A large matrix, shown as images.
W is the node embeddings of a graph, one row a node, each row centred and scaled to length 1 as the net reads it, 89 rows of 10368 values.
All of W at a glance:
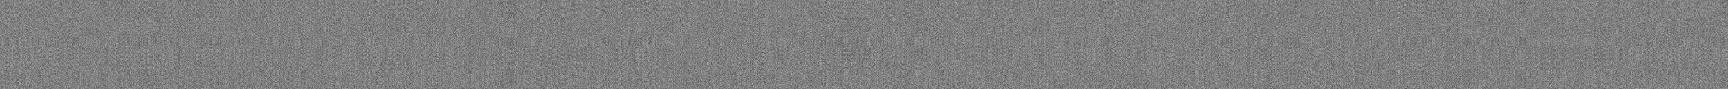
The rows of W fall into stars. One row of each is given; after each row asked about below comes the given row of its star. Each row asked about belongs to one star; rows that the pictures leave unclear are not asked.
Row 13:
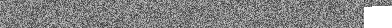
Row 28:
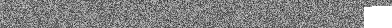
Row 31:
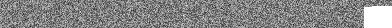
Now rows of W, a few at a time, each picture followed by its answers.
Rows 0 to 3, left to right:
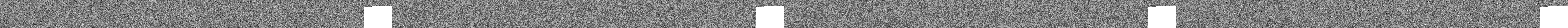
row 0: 28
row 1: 13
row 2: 13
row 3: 28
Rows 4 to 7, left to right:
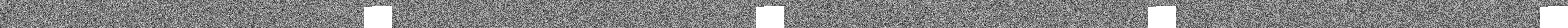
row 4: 28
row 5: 28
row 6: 13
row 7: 13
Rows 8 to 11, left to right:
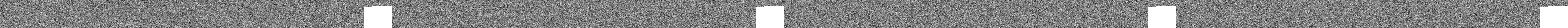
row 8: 31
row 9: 28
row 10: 28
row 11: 28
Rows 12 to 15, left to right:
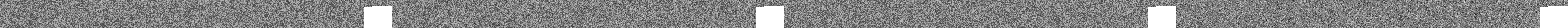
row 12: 13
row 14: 28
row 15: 28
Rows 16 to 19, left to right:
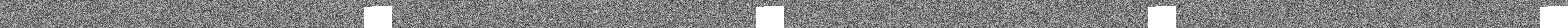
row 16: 28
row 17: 13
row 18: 31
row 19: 31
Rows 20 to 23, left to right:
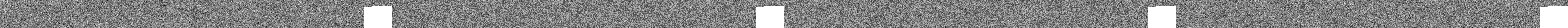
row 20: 31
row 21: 13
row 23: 28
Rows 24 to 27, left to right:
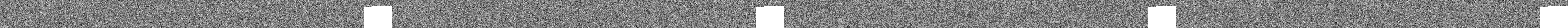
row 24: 31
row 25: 28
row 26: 13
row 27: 31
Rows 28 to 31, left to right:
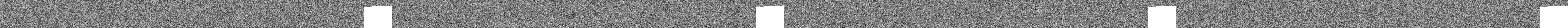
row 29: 31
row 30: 31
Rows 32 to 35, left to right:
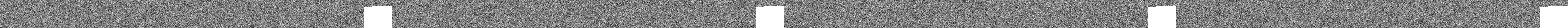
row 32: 28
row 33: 31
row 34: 13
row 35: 28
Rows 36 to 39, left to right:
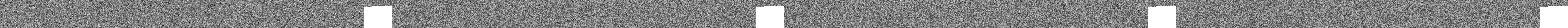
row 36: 31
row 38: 13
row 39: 28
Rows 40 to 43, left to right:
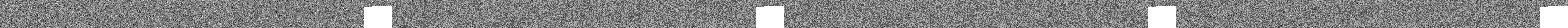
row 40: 13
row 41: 13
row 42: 13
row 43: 13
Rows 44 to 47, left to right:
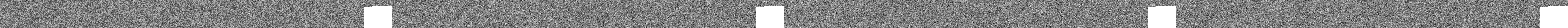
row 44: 13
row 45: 13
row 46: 31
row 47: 13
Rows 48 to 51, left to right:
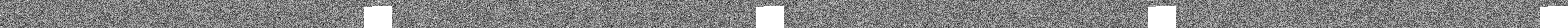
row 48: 28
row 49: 31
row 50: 31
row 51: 31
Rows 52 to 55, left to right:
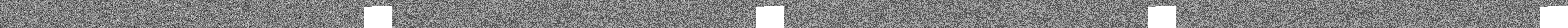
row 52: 28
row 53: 13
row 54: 31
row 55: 31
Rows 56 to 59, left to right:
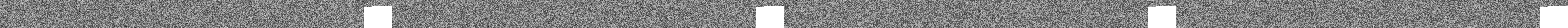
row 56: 28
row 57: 28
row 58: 31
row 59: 31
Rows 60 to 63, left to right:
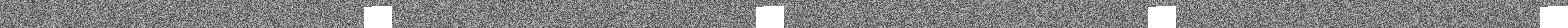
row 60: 28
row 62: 13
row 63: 28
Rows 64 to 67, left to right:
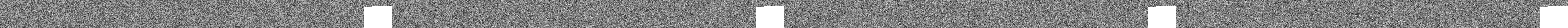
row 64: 28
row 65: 28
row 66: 13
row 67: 31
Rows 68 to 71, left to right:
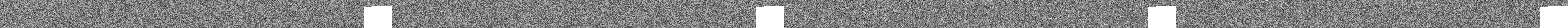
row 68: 31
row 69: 28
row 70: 13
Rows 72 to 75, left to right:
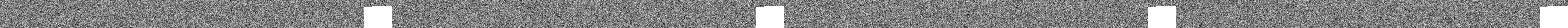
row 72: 13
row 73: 13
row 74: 13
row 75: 28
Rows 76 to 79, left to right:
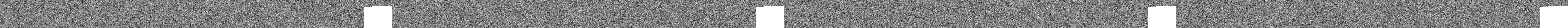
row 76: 13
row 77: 28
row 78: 13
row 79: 13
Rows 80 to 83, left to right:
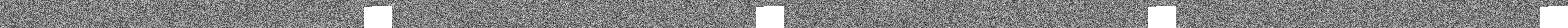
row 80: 13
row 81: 28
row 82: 13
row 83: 13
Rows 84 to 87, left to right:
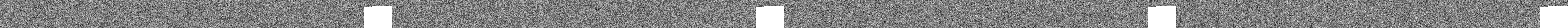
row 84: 13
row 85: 28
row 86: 28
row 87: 28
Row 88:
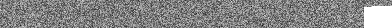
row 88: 31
